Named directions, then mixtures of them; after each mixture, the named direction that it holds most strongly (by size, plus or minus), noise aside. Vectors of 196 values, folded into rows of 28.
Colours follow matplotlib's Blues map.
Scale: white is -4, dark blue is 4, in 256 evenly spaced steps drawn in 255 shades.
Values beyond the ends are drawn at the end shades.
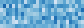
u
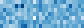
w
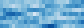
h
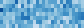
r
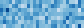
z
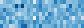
w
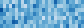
u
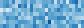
z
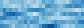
h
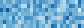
z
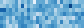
r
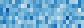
z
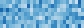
z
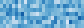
u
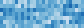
r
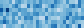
z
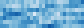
h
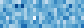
w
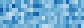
z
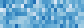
u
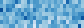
r
